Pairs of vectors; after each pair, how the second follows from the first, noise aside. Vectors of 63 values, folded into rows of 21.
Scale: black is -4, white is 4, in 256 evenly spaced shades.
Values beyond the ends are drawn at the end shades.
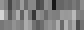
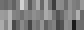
wrapped around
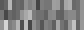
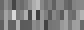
wrapped around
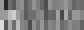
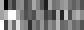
scaled up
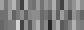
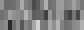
shuffled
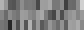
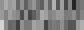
reversed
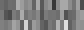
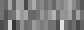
shuffled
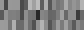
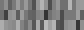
reversed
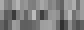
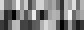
scaled up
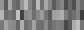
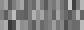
shuffled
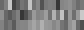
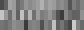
reversed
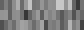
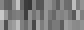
shuffled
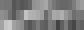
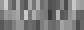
shuffled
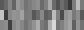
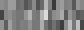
wrapped around
